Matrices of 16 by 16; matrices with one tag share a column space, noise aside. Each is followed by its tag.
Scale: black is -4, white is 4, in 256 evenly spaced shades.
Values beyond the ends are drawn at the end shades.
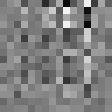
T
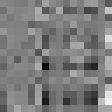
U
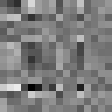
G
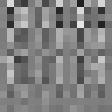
T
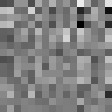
T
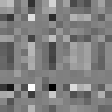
G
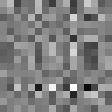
G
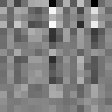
T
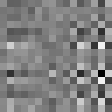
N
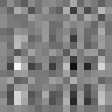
U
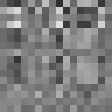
T
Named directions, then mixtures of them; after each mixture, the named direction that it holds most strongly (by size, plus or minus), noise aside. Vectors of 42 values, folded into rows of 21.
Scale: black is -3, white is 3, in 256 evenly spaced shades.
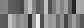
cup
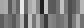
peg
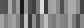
peg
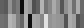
peg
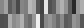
cup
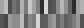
peg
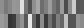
cup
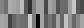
cup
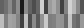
peg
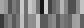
peg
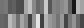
cup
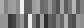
cup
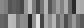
cup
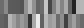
cup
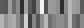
peg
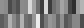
cup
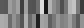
peg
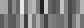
peg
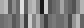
peg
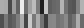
peg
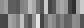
cup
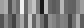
peg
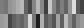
cup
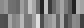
cup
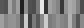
peg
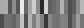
peg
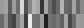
peg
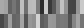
peg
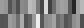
cup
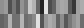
cup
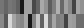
cup
